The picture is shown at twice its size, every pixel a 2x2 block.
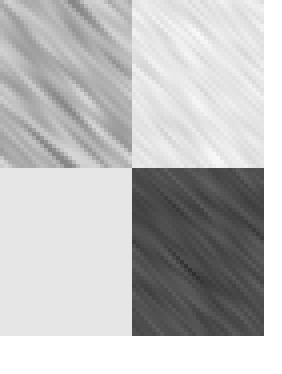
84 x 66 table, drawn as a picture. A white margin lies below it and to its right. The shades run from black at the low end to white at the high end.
It is made of 2 by 2 panels. Panel 1,1: high, slanting down to the right. Panel 1,2: very high, slanting down to the right, faint in contrast. Panel 2,1: very high, flat. Panel 2,2: low, slanting down to the right, faint in contrast.
